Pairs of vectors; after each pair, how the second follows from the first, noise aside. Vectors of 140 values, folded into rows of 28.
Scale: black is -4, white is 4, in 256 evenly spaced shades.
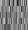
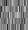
shuffled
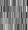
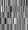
shuffled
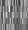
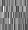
shuffled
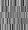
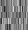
shuffled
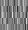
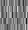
negated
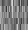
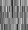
negated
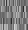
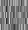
shuffled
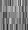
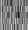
shuffled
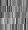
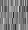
shuffled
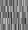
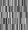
negated
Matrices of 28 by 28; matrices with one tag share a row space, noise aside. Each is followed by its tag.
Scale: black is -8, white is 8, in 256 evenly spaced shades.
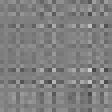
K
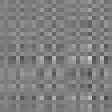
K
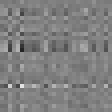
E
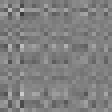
E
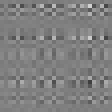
K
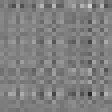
K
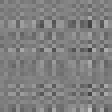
K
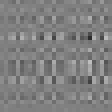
K
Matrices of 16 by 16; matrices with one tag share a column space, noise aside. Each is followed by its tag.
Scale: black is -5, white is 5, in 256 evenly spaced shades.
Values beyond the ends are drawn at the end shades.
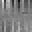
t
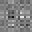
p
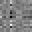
p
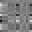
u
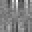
t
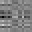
p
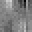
t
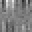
t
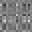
u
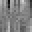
t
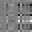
u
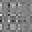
u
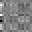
u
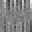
t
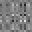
u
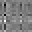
u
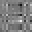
u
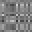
u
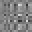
u
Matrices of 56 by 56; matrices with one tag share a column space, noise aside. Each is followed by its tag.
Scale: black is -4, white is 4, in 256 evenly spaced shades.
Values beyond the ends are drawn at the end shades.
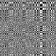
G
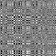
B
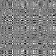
B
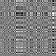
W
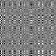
B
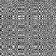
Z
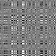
B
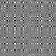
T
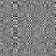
T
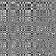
G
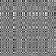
W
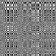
G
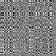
W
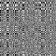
G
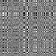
W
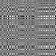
Z
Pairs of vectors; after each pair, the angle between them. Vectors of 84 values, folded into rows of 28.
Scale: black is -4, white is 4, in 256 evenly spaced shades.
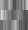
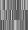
partly aligned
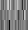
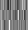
nearly opposite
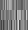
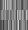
nearly parallel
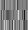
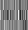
partly aligned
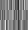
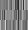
nearly parallel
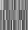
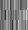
partly opposed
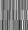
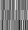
nearly parallel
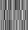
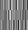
orthogonal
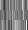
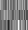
partly aligned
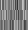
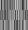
nearly opposite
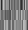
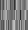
orthogonal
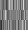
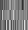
orthogonal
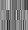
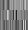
partly opposed
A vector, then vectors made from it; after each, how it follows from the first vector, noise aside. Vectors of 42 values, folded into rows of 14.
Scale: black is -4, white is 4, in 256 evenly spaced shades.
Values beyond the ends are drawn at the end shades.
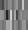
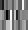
scaled up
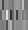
sign-scrambled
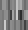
reversed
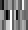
scaled up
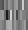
copied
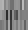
sign-scrambled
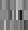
reversed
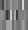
copied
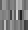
reversed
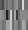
copied
